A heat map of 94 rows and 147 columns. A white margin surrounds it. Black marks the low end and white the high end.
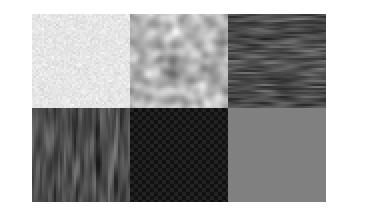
The table splits into 2 rows of 3 panels. Panel 1,1: very high, fine-grained, faint in contrast. Panel 1,2: high, blotchy. Panel 1,3: low, streaked across. Panel 2,1: low, streaked downward. Panel 2,2: very low, checkered, faint in contrast. Panel 2,3: middling, flat.
